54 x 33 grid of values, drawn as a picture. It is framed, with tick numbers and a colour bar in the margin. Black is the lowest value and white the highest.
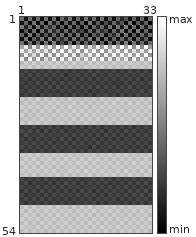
Histogram: two levels. Stripes: horizontal, repeating 4 times. Seam: horizontal, 20% of the way down, the bottom part calmer.
